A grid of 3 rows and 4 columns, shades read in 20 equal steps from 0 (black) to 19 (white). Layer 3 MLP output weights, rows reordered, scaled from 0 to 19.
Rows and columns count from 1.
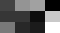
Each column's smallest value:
4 3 1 0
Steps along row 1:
up up down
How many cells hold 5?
1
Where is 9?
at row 3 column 1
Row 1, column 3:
12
